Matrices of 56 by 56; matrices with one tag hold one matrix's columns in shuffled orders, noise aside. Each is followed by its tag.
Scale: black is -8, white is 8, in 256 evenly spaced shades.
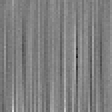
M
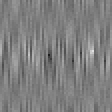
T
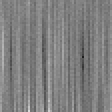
M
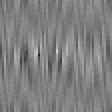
T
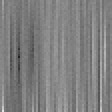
M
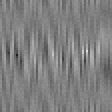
T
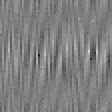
T
